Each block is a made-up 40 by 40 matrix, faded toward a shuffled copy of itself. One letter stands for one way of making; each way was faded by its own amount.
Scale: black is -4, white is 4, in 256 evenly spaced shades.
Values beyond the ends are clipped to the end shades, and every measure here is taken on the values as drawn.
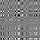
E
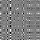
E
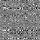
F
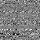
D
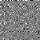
F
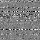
D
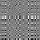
E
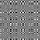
E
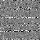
D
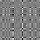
E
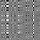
E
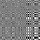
E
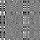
E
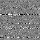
D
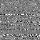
D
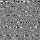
D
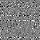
F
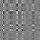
E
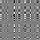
E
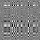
E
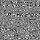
D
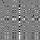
E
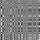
E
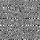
F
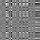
E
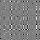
E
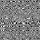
F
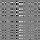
E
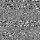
D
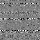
D
